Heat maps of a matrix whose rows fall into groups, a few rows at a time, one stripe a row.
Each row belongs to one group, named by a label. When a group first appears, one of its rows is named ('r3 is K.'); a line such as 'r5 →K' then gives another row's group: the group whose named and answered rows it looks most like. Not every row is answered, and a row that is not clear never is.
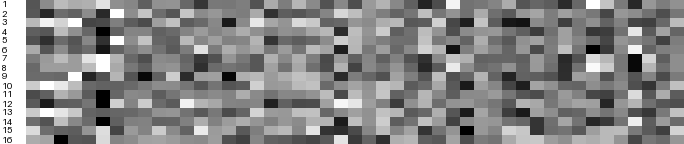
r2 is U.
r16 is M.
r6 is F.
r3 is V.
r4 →F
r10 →V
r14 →F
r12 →U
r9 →V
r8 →M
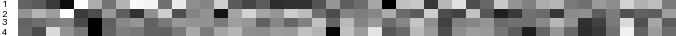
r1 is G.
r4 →F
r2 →V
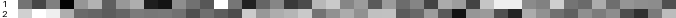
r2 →V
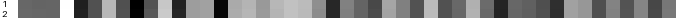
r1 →V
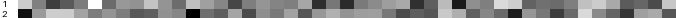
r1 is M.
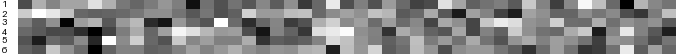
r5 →U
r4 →U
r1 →M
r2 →V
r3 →G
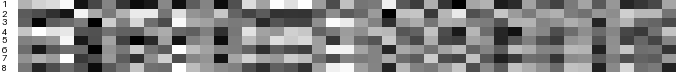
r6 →U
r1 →V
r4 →V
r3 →U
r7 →V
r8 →U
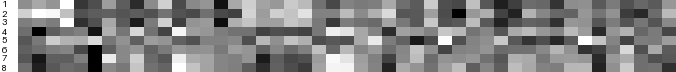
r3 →V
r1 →V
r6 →F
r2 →V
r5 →M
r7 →U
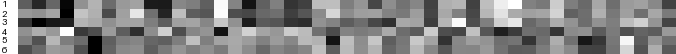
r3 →G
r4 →V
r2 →G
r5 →F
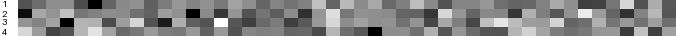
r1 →F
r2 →M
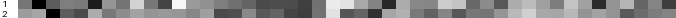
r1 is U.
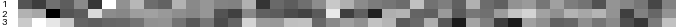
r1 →U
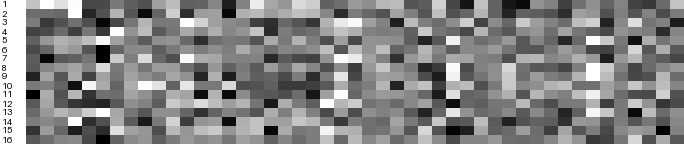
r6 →F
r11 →M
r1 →V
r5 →M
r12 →U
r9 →M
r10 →G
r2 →V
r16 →F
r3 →U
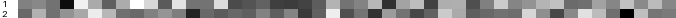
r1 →G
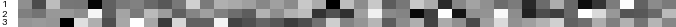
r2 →M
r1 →F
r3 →G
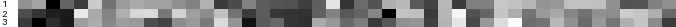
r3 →G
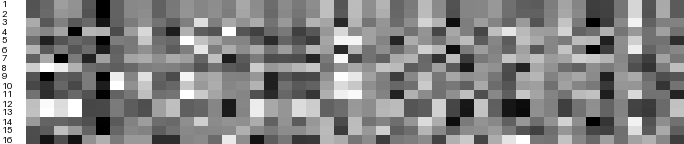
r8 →V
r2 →F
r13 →V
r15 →F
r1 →F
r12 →V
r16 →G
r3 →F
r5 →U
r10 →U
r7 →M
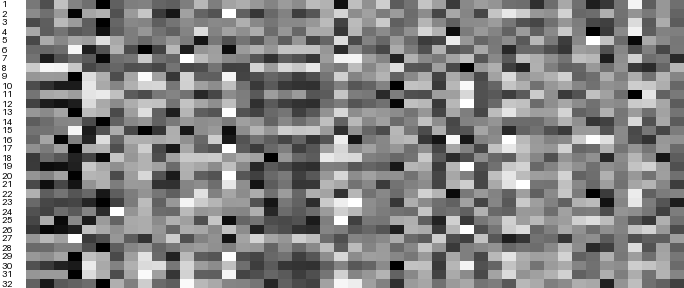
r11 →M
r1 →F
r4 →F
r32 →U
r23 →U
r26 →G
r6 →V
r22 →F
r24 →U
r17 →G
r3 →F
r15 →V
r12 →G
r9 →G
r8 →V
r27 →V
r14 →F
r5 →M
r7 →U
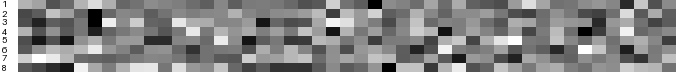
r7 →V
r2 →F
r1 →M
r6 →M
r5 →G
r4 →F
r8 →G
